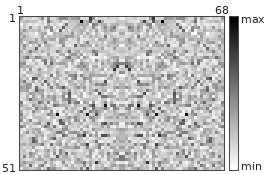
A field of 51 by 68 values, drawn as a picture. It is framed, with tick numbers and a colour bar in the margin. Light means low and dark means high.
Slope: none. Mirror symmetry: left to right. Histogram: skewed, a long tail of high values. Grain: fine. Seam: none. Odd rows or columns: none.
